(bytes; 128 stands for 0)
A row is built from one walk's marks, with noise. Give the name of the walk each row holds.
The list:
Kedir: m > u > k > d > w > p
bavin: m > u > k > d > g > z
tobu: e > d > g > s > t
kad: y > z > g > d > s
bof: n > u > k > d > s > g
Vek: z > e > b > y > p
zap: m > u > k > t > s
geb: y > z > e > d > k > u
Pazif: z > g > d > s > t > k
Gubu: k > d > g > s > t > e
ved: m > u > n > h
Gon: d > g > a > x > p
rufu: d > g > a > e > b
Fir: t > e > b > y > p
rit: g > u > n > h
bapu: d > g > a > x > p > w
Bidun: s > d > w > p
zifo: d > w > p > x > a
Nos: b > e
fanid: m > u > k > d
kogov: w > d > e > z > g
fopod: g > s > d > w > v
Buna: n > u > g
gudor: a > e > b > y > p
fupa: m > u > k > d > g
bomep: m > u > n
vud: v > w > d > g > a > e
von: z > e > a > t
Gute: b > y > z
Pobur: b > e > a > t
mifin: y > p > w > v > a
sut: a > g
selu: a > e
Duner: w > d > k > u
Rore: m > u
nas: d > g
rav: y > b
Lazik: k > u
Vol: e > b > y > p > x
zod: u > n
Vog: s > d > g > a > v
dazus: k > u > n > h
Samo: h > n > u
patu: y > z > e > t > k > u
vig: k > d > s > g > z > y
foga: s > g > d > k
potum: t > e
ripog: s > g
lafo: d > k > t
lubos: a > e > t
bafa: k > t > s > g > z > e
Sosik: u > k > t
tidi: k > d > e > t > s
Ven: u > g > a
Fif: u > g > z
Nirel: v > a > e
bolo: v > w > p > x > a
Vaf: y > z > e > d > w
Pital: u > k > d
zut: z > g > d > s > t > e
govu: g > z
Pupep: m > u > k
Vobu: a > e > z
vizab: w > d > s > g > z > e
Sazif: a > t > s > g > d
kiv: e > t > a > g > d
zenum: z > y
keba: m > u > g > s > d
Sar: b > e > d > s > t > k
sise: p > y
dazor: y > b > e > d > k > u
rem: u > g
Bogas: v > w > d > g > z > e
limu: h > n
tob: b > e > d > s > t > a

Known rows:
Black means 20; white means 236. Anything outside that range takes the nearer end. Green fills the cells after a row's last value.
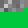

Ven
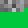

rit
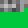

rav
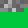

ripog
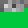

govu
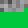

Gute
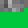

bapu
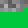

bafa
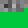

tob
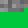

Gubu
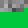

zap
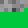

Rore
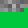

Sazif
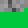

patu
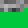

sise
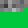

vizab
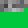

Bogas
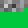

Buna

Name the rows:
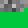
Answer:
dazor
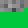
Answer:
Kedir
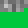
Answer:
bavin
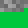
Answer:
keba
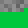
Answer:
kiv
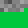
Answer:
Vek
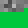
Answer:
Sar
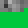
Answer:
zifo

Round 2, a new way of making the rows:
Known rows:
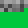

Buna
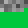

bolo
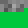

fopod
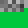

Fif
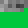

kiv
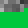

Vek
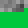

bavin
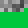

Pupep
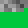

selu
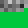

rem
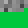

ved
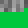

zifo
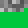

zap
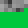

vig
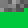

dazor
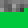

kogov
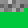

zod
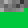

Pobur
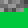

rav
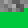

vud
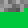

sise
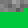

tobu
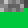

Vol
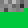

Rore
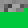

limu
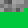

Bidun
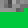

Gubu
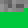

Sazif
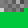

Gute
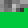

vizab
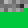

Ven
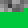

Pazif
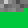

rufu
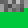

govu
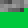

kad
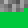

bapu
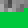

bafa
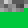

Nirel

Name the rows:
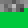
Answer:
Bogas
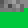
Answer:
nas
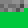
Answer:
keba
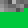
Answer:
tidi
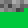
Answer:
bof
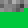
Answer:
fupa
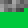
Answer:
geb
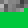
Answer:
lubos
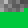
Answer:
gudor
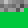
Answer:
bomep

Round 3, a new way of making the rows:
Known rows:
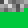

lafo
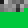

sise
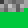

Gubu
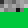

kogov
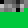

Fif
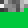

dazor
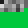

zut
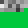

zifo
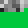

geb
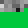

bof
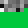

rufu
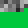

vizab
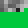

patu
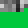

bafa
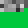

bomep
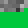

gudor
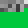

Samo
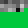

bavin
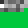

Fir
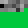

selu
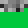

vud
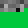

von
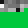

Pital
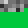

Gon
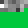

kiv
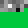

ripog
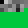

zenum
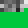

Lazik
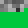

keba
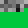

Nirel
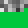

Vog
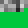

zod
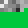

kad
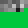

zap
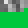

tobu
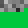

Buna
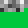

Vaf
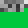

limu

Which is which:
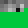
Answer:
fupa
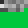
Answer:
potum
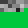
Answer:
Kedir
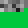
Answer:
Vobu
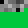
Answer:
rem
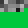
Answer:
Ven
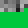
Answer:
Bogas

